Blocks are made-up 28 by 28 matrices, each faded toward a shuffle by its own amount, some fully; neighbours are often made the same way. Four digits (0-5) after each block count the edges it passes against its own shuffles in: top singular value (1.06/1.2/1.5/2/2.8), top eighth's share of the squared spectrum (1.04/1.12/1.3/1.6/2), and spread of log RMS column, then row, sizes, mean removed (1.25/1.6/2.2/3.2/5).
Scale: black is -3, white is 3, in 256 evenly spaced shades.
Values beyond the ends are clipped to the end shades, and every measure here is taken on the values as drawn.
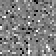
2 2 0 0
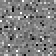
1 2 0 1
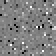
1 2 0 0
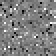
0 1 0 0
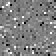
0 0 0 0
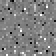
1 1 0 0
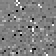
1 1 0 0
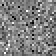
0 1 1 0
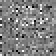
1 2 2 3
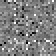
1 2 1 1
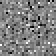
1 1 0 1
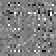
2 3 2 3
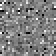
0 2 1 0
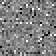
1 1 0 0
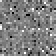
2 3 1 0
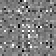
3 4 1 2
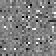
2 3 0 2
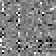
3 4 2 2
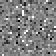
1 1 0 0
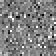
2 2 0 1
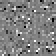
1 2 0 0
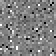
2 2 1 0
